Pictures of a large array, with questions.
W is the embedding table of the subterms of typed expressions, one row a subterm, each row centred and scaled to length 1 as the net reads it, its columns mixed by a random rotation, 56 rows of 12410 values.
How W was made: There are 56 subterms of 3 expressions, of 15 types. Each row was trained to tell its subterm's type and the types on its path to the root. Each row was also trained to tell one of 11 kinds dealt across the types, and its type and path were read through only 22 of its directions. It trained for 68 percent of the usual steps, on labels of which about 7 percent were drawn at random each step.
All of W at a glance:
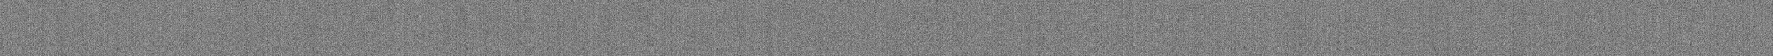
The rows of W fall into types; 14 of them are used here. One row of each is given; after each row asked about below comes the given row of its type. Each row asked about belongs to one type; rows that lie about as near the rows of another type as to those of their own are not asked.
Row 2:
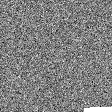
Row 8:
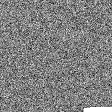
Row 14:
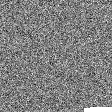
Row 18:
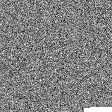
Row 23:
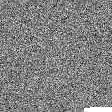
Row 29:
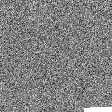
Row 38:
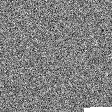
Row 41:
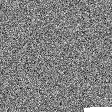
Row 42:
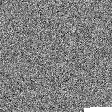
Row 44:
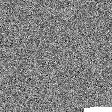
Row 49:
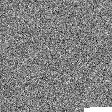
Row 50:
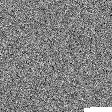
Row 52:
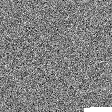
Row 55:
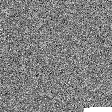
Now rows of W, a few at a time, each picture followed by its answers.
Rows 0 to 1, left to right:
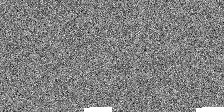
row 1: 38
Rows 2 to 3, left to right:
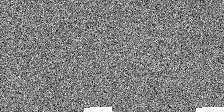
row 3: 23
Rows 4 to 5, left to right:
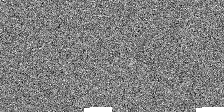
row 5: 52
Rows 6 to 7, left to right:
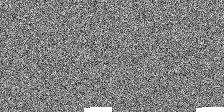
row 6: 49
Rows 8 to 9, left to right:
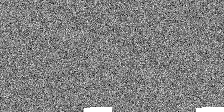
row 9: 44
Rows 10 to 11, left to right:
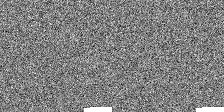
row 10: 8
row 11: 18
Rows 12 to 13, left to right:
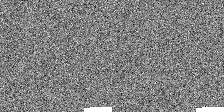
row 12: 29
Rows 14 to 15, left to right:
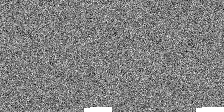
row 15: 50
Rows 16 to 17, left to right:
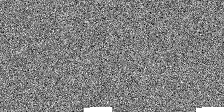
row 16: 41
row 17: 50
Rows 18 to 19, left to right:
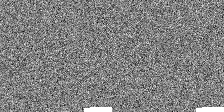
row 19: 41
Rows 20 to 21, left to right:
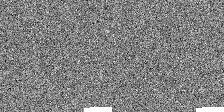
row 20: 18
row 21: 29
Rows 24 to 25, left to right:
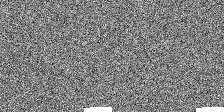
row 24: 55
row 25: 44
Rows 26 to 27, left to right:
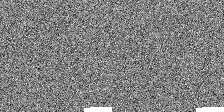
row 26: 52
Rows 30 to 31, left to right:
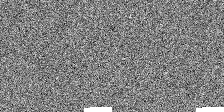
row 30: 52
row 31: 49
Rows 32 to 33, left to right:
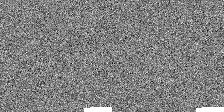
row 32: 50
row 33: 23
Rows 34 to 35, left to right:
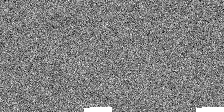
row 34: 55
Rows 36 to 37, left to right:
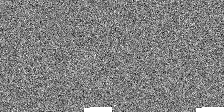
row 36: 50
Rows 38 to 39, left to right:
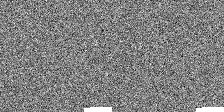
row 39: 55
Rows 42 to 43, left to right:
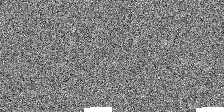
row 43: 44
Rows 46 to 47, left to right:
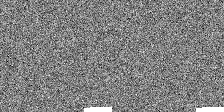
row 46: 8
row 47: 49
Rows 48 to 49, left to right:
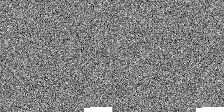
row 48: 49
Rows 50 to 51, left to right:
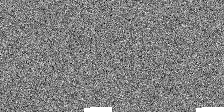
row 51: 55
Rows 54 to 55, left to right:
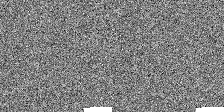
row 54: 18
